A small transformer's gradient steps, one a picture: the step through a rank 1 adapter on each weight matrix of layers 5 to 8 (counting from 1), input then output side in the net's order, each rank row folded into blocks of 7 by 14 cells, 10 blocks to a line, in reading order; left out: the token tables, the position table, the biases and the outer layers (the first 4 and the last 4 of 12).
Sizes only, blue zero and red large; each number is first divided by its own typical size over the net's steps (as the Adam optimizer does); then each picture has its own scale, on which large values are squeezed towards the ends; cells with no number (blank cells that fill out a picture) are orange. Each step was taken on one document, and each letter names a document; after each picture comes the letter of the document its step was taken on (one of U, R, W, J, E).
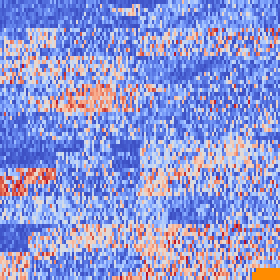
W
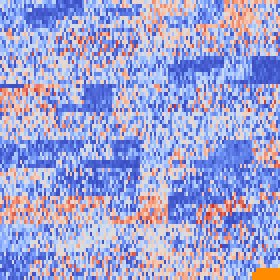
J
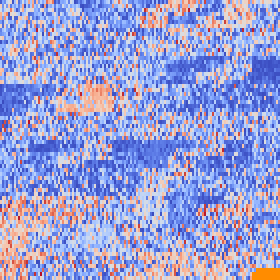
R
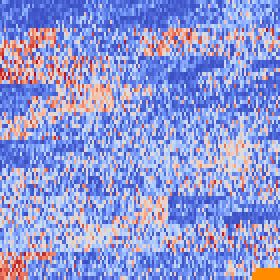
W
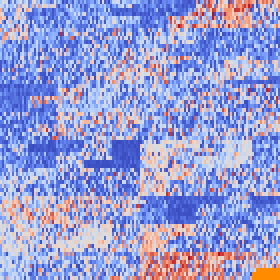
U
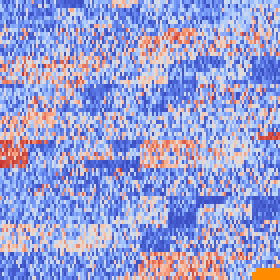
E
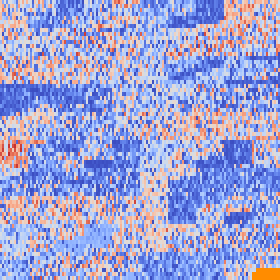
J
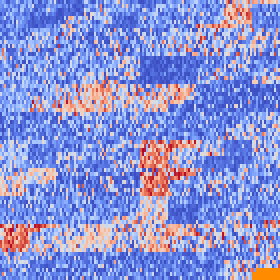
W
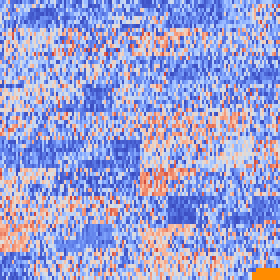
J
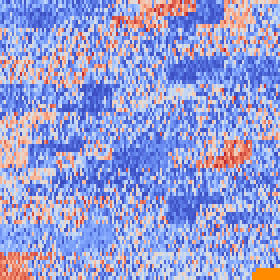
J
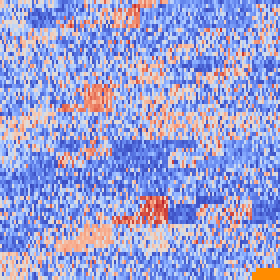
J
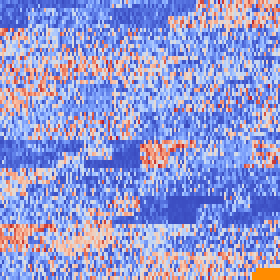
U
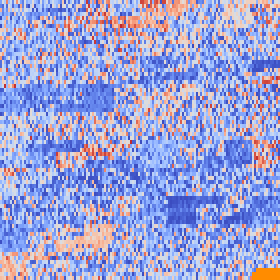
U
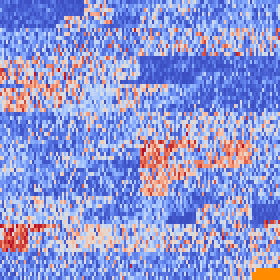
W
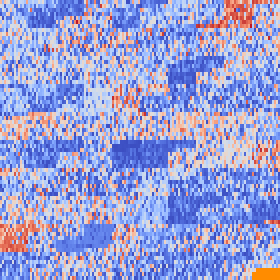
J
